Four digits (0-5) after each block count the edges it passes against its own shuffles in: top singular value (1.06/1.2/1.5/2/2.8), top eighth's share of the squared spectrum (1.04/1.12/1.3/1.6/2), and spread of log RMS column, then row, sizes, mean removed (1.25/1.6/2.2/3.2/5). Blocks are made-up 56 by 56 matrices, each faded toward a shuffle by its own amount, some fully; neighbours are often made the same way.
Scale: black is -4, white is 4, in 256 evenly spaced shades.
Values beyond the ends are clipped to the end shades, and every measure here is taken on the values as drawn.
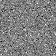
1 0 0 0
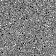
0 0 0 0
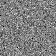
0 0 0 0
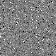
1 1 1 0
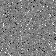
0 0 0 0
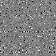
3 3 1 2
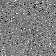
0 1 0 0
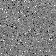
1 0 0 0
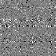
3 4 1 3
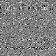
3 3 1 3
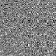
4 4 2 2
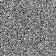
1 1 0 0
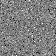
2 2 0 0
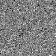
3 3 0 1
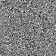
1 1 0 0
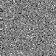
3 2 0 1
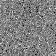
2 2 0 0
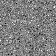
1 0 0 0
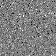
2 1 0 0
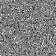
1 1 0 0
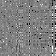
4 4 2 1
